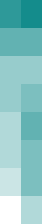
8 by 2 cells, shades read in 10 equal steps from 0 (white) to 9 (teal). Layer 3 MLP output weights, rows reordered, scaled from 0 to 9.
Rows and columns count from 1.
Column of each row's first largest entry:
2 1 1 2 2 2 2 2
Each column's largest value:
8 9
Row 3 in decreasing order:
4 4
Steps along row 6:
up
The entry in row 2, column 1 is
6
